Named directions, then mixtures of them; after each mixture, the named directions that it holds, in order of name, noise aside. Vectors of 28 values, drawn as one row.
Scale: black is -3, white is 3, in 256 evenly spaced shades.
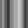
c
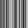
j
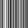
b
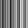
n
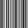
b, j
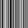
b, n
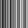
n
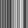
c, n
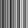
n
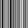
b, n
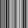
c, j
